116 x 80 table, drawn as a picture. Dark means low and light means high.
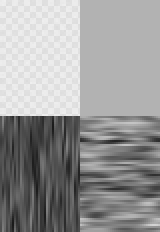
The table splits into 2 rows of 2 panels. Panel 1,1: very high, checkered, faint in contrast. Panel 1,2: high, flat. Panel 2,1: low, streaked downward. Panel 2,2: middling, streaked across, strong in contrast.
